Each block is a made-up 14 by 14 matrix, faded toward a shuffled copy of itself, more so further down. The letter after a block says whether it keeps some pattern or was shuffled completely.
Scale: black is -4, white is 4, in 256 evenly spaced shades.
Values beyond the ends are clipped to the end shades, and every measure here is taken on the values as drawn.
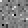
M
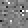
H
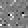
M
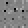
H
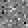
M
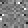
H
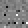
H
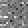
H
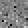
M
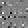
H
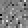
M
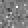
M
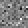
M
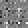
H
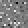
M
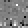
H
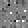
H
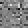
H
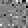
H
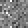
M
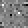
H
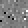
M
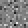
H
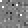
M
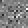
H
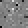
M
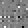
H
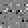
H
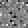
M
